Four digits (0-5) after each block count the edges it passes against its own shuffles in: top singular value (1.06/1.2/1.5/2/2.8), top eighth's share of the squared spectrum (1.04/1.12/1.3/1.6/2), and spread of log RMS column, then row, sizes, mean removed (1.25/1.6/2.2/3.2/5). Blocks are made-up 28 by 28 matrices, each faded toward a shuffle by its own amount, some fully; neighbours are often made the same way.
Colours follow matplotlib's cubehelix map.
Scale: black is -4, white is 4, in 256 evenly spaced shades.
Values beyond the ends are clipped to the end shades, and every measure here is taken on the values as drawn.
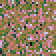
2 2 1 0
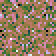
2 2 1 1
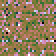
3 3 1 1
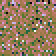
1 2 0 0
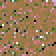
0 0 0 0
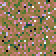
0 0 0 0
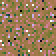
0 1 0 0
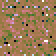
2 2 0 1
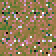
1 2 0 0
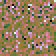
2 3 1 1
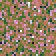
0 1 0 0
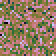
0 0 0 0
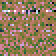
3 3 0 2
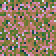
0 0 0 1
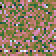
2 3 0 2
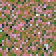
1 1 0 1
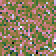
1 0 0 0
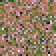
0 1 1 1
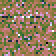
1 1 0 0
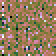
2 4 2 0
